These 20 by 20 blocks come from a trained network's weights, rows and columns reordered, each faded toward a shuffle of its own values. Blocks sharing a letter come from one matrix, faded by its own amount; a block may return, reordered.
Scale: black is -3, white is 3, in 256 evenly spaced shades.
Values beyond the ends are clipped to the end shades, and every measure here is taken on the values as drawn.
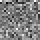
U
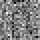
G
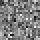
U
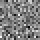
U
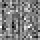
G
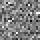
U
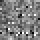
G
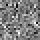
U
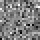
U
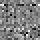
G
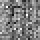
G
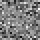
U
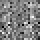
G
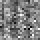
G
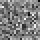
U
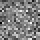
U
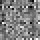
G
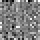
G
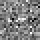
U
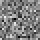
U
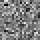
U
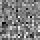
G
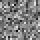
U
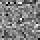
U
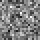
U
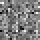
G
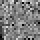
G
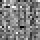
G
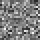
U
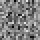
G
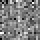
G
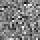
U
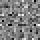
G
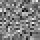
U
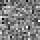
U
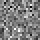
U
